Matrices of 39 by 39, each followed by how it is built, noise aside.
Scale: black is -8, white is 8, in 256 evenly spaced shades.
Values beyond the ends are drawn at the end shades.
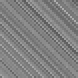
Toeplitz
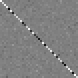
diagonal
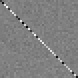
diagonal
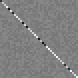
diagonal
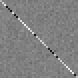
diagonal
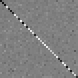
diagonal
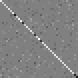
diagonal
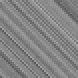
Toeplitz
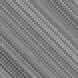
Toeplitz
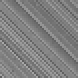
Toeplitz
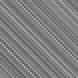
Toeplitz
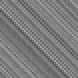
Toeplitz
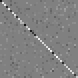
diagonal
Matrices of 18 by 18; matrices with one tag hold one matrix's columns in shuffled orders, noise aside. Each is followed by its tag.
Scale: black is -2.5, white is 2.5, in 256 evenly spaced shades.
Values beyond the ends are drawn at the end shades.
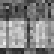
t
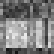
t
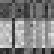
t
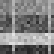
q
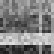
q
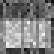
t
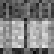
t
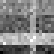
q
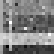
q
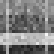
q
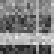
q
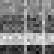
q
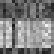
t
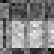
t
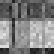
t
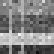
q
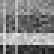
q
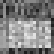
t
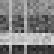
q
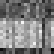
t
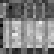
t
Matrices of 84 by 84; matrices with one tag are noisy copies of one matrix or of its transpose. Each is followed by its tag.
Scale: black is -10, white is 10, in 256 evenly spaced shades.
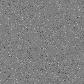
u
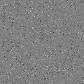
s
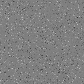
u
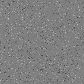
u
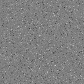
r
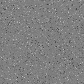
u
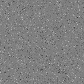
u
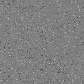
u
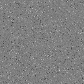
s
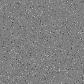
s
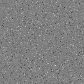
r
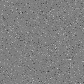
s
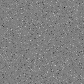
r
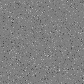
s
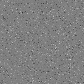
s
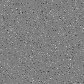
s
